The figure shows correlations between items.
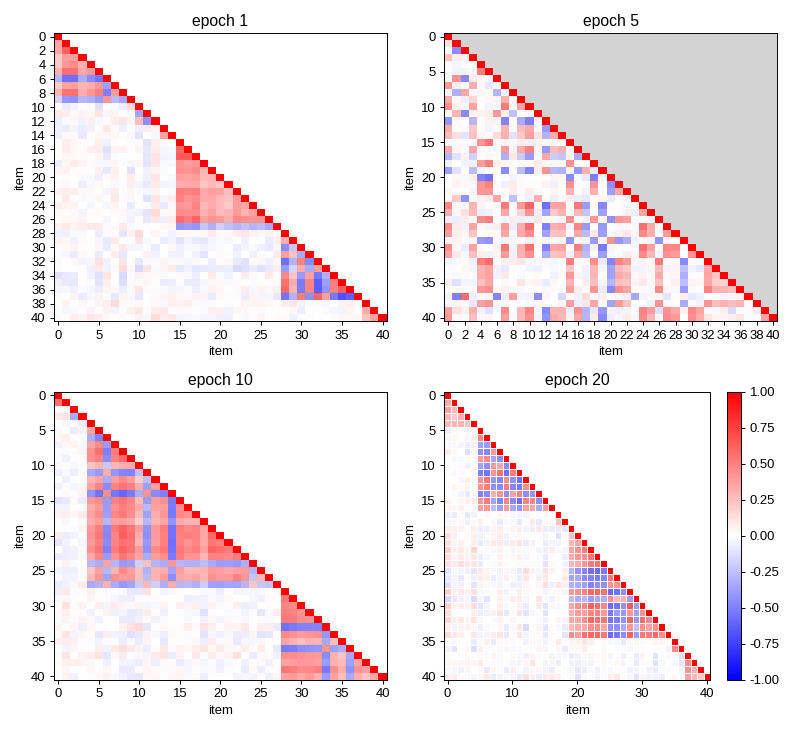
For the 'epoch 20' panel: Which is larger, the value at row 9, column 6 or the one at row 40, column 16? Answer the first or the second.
the first
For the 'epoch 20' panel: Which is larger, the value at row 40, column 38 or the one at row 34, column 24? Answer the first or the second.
the second
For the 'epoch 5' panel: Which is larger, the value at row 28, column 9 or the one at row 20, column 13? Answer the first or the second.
the first
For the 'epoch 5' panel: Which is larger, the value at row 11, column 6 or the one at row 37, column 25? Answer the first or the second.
the first
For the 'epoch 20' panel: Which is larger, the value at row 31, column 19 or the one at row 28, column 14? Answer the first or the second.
the first
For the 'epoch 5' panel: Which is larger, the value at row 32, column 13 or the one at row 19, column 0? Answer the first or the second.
the first
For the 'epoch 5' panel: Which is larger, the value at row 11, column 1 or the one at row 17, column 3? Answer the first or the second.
the first
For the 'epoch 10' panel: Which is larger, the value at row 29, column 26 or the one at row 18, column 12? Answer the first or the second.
the second
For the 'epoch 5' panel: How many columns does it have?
41
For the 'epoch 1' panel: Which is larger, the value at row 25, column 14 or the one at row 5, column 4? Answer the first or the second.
the second
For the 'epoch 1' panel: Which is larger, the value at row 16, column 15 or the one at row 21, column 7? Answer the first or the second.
the first
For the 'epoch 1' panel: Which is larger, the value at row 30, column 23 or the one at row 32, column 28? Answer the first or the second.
the first
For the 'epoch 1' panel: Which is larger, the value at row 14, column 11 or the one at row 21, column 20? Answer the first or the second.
the second
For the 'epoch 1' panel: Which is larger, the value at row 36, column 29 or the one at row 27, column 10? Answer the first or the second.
the first
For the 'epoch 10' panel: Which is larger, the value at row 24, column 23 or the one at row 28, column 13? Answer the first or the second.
the second
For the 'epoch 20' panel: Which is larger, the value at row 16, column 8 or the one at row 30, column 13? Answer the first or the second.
the second
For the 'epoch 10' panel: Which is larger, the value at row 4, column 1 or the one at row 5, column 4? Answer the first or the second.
the second
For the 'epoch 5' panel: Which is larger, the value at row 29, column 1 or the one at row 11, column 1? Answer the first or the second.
the second
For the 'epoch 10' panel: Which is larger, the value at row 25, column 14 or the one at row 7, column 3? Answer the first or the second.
the second
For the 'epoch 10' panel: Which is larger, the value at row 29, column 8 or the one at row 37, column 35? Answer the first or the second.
the second
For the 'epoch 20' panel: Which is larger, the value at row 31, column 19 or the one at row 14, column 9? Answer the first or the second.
the first
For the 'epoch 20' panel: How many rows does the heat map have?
41
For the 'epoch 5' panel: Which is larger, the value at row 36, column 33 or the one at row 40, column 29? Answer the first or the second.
the first
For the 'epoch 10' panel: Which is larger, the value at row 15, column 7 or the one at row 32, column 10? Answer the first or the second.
the first
